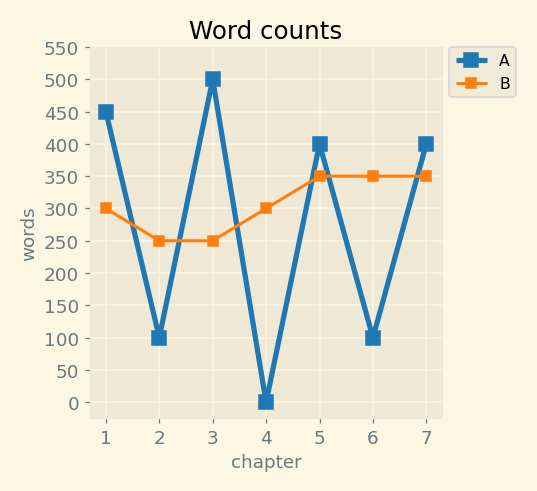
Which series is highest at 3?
A
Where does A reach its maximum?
3
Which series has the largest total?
B
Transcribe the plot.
Title: Word counts
x-axis: chapter, ticks 1 2 3 4 5 6 7
y-axis: words, ticks 0 50 100 150 200 250 300 350 400 450 500 550
Legend: A, B
Values:
A: 450 100 500 0 400 100 400
B: 300 250 250 300 350 350 350
